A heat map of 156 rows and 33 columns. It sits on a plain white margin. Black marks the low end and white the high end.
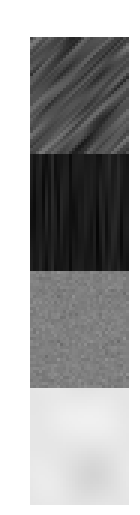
The table splits into 4 rows of 1 panel. Panel 1,1: low, slanting up to the right. Panel 2,1: very low, streaked downward, faint in contrast. Panel 3,1: middling, fine-grained, faint in contrast. Panel 4,1: very high, smooth, faint in contrast.
